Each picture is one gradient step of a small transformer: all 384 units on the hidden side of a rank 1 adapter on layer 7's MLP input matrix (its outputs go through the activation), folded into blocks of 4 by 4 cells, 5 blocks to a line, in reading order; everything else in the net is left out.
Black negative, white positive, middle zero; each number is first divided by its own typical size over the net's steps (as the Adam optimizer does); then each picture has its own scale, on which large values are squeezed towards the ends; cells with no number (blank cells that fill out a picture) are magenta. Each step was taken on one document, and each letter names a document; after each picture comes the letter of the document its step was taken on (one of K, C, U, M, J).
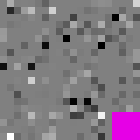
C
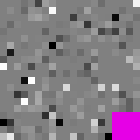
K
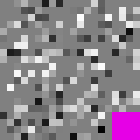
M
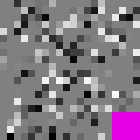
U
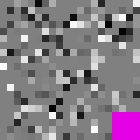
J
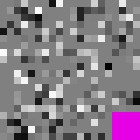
M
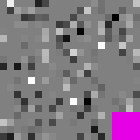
C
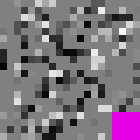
U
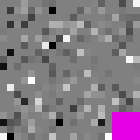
K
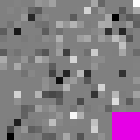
J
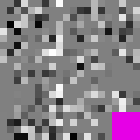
M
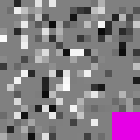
U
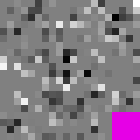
J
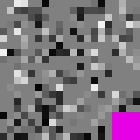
M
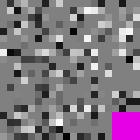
M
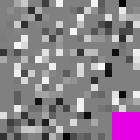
M
